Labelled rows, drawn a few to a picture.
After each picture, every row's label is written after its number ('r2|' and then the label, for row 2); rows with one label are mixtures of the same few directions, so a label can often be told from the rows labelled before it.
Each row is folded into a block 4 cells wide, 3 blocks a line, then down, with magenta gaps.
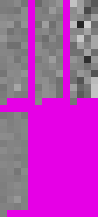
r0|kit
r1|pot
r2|pot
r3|kit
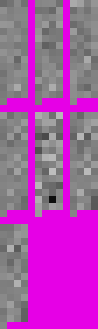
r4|kit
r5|kit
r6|kit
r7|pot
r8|kit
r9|pot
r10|pot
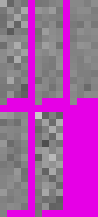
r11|pot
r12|kit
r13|kit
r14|kit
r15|pot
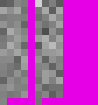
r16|kit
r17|pot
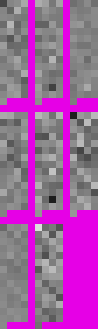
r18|pot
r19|kit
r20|kit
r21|kit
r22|kit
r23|pot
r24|pot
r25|pot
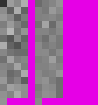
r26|pot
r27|pot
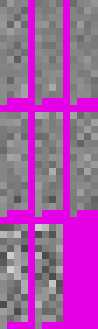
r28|pot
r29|kit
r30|pot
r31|kit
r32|kit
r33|pot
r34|kit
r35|kit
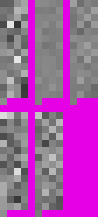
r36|pot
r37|kit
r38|pot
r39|kit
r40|pot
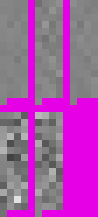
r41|pot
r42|pot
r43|pot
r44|kit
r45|kit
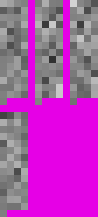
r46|kit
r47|pot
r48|pot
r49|kit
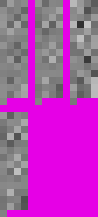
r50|pot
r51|pot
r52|pot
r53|pot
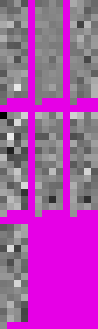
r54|kit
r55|kit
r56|pot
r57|pot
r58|kit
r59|kit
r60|pot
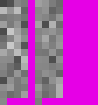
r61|kit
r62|pot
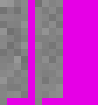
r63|kit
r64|pot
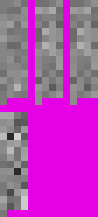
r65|kit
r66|kit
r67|kit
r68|pot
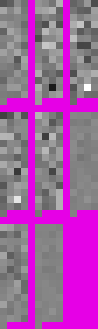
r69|kit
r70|kit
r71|kit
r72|kit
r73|pot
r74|kit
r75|kit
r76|kit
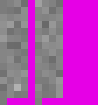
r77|kit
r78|pot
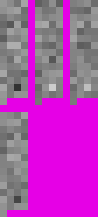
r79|kit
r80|kit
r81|kit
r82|kit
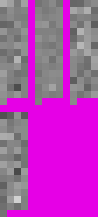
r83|kit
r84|kit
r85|kit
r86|kit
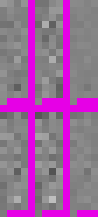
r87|kit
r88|pot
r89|kit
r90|kit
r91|kit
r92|kit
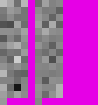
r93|kit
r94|pot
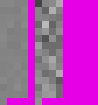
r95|kit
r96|pot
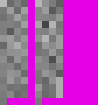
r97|pot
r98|pot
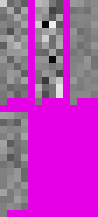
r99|pot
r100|pot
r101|kit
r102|kit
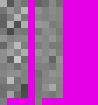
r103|pot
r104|kit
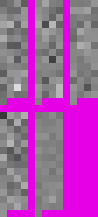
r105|kit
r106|pot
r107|kit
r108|pot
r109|kit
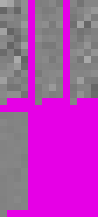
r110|kit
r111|kit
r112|pot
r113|kit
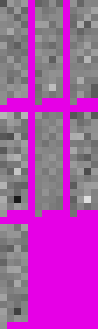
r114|pot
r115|kit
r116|pot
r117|kit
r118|pot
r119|kit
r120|kit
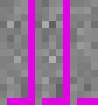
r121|pot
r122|pot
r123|kit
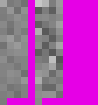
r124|pot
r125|kit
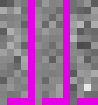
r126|kit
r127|pot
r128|kit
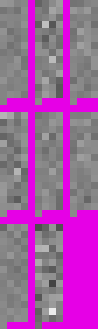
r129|kit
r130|pot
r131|kit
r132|kit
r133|pot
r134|kit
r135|pot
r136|kit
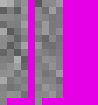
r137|kit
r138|pot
